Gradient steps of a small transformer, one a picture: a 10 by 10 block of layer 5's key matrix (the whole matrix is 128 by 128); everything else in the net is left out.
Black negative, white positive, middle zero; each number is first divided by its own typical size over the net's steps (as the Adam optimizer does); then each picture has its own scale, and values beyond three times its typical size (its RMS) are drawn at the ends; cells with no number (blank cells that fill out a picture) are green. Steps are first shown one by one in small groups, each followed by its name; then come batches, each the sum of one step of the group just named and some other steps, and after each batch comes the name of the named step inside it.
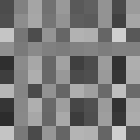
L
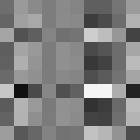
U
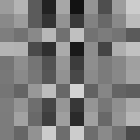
L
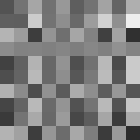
L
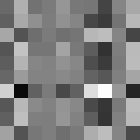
U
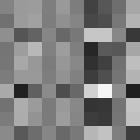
U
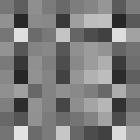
L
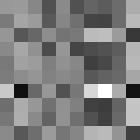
U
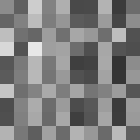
L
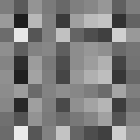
L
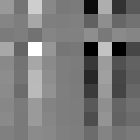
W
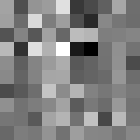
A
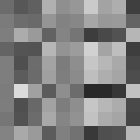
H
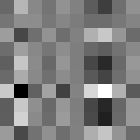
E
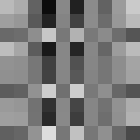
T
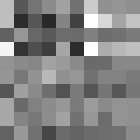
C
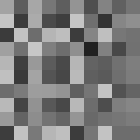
W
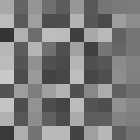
W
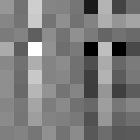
W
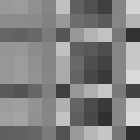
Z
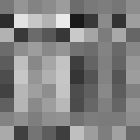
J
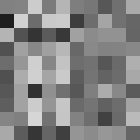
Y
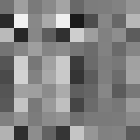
J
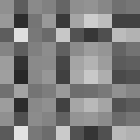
Y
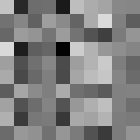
Z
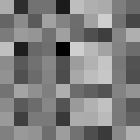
Y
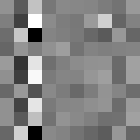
Y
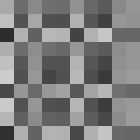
Z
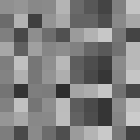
Z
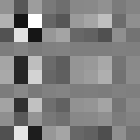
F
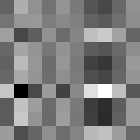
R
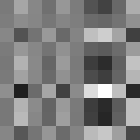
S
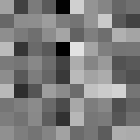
R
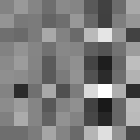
S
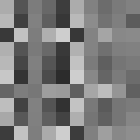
S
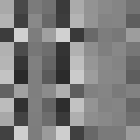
F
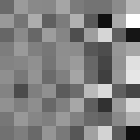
F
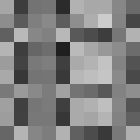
F
